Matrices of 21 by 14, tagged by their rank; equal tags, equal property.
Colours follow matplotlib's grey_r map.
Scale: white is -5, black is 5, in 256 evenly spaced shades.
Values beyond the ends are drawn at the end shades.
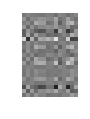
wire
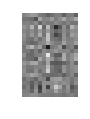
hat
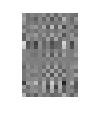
wire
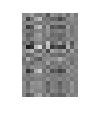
wire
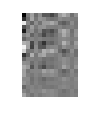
wire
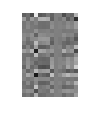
wire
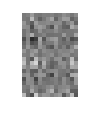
hat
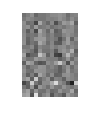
hat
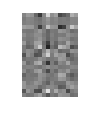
wire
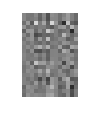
hat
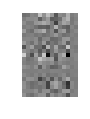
hat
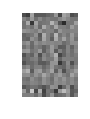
hat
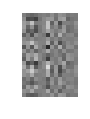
wire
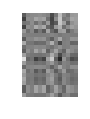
wire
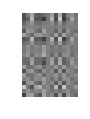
wire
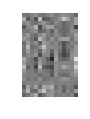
hat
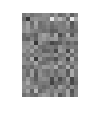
hat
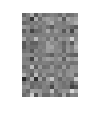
hat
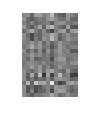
hat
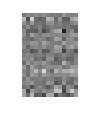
hat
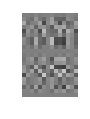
wire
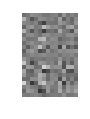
hat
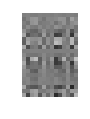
wire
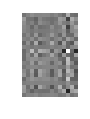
wire
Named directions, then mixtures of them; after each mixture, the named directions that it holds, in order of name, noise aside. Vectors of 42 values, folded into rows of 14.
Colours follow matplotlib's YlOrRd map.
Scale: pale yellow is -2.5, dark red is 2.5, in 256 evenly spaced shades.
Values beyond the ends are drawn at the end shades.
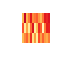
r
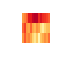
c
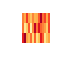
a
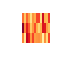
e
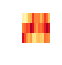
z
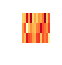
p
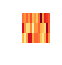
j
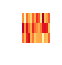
e, z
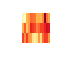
p, z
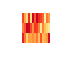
c, p, r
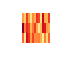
e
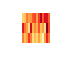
c, j, z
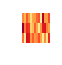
e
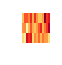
j, p, r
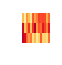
a, e, z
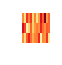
j, p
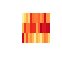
p, z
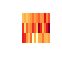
a, r, z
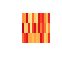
a, e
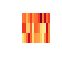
c, j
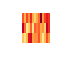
j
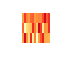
a, r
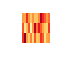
a
